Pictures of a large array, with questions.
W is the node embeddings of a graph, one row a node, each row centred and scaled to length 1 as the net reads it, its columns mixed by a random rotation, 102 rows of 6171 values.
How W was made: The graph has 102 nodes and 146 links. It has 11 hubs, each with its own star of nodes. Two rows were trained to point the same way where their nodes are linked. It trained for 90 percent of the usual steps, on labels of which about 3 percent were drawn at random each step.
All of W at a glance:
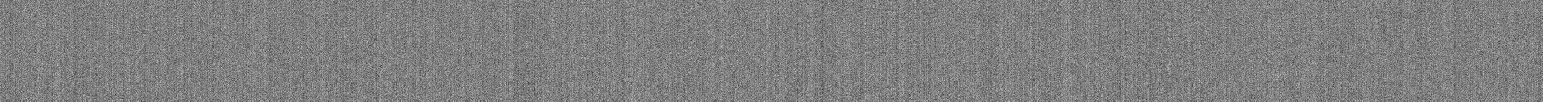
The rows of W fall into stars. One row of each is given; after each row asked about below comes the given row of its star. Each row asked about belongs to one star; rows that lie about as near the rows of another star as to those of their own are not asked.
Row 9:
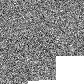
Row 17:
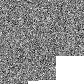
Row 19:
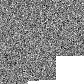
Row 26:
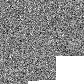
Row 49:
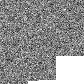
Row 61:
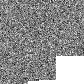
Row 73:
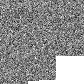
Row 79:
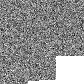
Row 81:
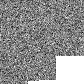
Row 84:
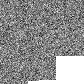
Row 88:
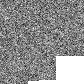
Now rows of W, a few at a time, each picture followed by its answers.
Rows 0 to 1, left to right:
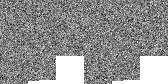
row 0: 61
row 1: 9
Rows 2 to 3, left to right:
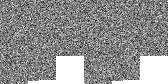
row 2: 19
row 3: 79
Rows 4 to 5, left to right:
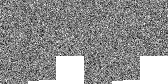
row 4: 84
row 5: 19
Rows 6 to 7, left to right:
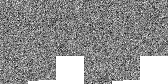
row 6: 26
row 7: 88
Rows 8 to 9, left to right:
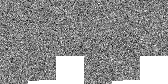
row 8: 49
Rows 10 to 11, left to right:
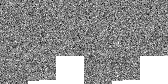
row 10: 61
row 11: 19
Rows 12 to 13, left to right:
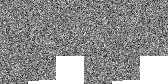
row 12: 88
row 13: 81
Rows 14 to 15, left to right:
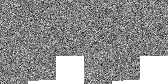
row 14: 19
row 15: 73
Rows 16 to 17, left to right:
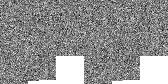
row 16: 61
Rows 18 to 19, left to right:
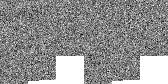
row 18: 73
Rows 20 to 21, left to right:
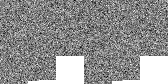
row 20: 49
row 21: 26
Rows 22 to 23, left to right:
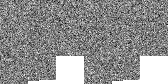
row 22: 61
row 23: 73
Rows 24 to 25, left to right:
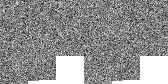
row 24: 88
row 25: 49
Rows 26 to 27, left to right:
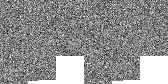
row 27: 84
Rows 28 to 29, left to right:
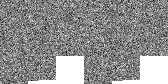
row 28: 88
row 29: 81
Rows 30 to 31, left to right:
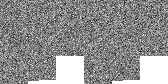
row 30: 26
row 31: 79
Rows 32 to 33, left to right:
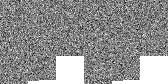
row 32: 49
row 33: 79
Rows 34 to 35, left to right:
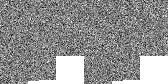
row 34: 19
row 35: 81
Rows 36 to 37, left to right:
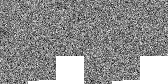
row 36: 49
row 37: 19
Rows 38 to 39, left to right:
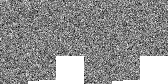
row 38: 73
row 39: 73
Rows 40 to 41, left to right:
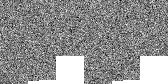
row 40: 81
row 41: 9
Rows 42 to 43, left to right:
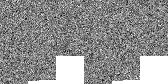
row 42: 26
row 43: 9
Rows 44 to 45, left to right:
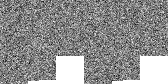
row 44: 19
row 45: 61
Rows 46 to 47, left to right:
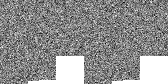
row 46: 9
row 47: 9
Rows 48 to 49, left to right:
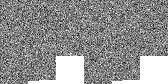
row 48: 61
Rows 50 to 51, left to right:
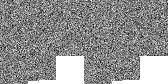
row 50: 17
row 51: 26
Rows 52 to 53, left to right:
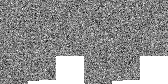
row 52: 61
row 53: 79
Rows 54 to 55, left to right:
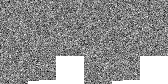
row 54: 26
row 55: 84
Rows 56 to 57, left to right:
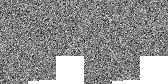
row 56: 81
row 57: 9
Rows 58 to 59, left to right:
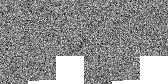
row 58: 19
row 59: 61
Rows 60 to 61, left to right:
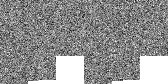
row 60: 84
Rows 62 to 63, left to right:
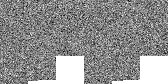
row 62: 26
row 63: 73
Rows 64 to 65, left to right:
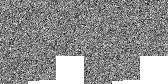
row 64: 73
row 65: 81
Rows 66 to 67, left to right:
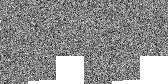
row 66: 19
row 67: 81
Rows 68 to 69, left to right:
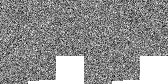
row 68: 73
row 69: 61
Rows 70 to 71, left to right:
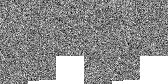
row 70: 19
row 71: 73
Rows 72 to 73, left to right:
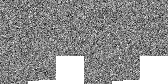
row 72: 88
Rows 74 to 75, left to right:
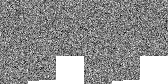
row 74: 26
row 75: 26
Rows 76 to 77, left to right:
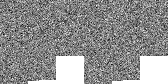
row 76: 88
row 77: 26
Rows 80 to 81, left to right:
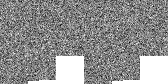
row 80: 61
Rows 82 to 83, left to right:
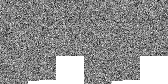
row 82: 84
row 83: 49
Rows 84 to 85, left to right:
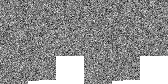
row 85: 9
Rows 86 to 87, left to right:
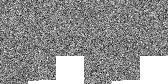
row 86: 9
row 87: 49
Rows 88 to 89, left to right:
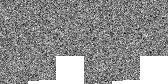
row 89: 88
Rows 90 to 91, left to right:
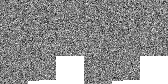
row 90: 84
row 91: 17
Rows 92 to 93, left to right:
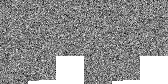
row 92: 88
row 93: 81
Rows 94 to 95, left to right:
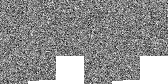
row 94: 26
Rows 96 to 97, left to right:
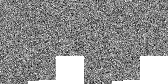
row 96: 61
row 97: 79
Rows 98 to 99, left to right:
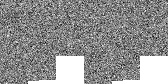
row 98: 73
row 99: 9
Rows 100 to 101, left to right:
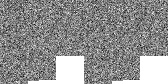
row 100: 17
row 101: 17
